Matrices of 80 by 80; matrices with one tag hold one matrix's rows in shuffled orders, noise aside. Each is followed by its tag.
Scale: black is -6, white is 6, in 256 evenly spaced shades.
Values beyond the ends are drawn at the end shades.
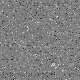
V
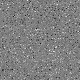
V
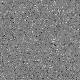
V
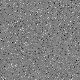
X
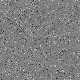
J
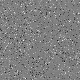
J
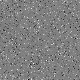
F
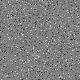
X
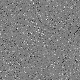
F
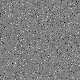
X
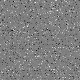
V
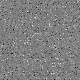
V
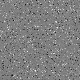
V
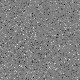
J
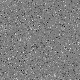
J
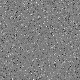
F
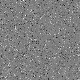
J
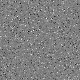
F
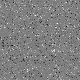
V
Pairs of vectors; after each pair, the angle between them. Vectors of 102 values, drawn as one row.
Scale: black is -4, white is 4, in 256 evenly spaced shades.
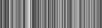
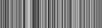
nearly parallel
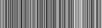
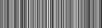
orthogonal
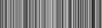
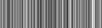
nearly opposite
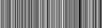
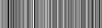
orthogonal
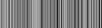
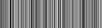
partly opposed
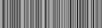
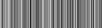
partly aligned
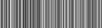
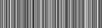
partly aligned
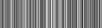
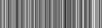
orthogonal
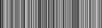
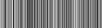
partly opposed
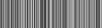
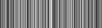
partly aligned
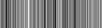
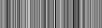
partly aligned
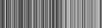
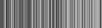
nearly parallel
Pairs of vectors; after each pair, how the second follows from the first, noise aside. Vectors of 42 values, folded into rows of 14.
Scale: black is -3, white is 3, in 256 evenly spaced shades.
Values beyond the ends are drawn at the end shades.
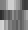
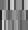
sign-scrambled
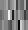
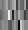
copied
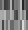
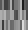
copied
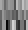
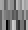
copied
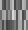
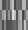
copied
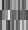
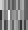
sign-scrambled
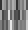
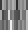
copied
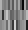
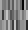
copied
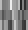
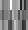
copied
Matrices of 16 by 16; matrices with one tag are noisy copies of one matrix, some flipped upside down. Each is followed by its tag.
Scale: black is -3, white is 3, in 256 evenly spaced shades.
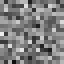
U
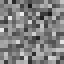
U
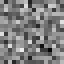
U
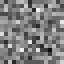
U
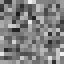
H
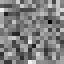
H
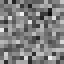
U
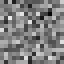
U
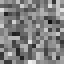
H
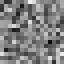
H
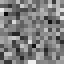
H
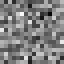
U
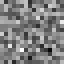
U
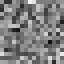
H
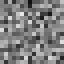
U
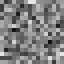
H
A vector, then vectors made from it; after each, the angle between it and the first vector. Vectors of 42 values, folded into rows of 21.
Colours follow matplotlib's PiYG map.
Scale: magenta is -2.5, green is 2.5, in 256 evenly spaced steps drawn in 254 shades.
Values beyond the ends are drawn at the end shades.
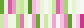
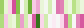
nearly parallel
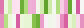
orthogonal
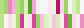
nearly parallel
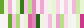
partly aligned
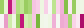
nearly parallel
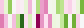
partly opposed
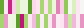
nearly parallel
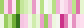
partly aligned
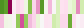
partly aligned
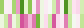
partly aligned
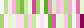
partly aligned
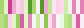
partly aligned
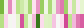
nearly parallel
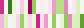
nearly opposite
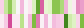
partly opposed
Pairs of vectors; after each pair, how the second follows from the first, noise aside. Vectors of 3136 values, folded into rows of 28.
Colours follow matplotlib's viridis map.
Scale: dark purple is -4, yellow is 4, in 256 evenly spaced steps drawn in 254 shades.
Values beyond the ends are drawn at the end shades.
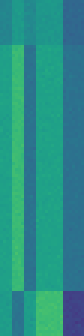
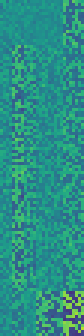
sign-scrambled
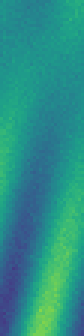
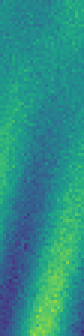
copied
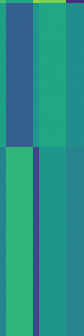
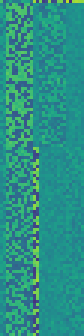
sign-scrambled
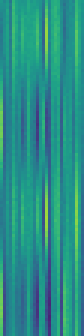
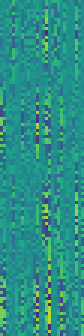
sign-scrambled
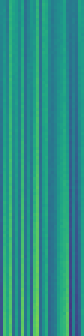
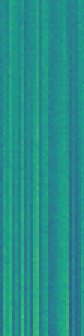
shrunk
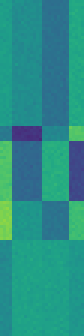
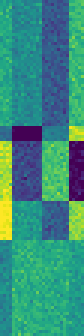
scaled up
